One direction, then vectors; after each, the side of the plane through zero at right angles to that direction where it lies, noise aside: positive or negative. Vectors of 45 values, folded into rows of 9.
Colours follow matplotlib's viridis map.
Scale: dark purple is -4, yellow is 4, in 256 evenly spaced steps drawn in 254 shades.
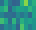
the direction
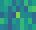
positive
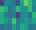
positive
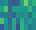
positive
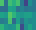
negative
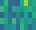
positive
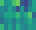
negative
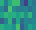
negative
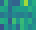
positive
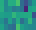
negative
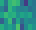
negative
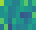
positive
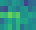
negative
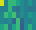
negative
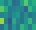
positive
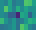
positive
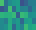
negative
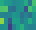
positive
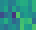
positive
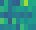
positive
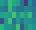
negative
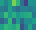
negative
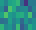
negative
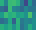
negative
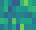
positive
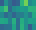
positive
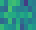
negative
